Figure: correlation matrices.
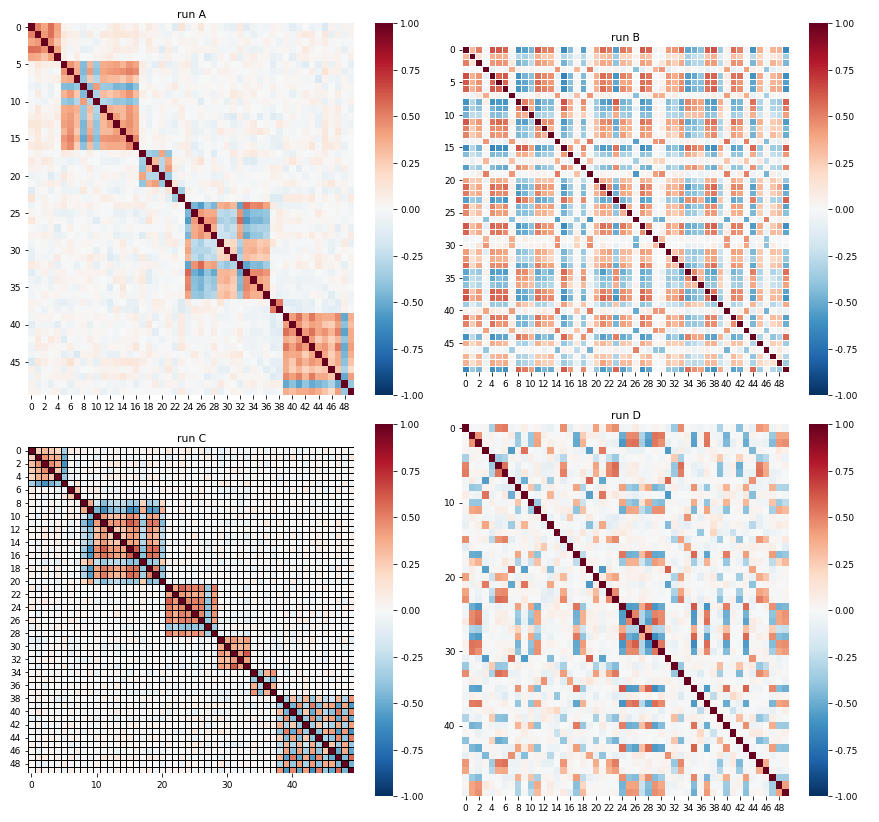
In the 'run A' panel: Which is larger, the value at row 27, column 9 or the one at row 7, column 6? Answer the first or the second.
the second
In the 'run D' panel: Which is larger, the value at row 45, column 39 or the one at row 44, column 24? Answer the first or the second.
the second
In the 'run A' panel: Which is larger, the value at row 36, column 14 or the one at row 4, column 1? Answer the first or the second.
the second
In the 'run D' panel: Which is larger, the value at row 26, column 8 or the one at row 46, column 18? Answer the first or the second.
the second
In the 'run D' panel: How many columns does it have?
50
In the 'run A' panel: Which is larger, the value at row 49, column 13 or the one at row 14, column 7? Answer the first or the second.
the second
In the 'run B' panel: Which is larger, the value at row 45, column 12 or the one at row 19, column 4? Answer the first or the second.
the first
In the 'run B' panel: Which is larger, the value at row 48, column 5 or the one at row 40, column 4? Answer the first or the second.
the first
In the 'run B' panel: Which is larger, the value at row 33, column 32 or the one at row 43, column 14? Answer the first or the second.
the second
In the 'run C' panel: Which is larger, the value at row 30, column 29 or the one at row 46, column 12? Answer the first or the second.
the first
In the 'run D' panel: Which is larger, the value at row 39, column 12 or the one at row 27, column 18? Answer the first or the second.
the first
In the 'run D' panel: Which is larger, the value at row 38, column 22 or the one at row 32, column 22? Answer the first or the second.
the first
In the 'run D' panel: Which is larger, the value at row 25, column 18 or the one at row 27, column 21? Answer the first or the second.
the first
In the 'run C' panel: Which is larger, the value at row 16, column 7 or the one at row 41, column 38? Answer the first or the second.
the first
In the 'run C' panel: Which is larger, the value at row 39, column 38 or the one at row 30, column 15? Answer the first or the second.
the second
